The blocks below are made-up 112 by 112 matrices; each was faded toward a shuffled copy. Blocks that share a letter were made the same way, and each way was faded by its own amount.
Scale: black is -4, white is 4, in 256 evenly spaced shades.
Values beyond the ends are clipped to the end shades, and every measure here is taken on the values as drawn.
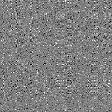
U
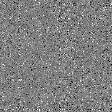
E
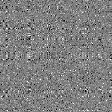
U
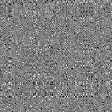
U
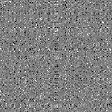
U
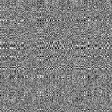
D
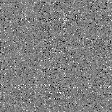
E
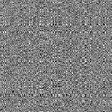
D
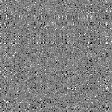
U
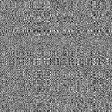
D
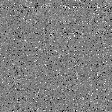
E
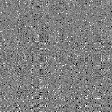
U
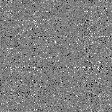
E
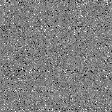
E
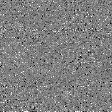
E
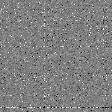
E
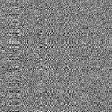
D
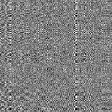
D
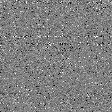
E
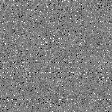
E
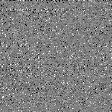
E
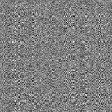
D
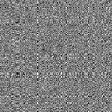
D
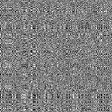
D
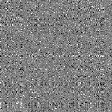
U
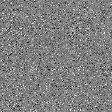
E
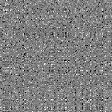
U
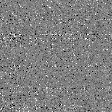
E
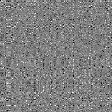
U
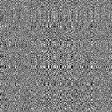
D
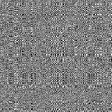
D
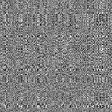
D
